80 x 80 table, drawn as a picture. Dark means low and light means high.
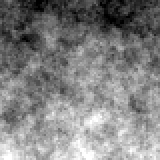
There are no lone odd cells. There is an overall slope up to the bottom. There are no regular stripes. The field is mottled with small blotches. No row or column stands out.
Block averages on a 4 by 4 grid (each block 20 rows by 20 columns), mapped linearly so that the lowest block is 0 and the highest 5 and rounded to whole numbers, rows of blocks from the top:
0100
1232
3343
4555
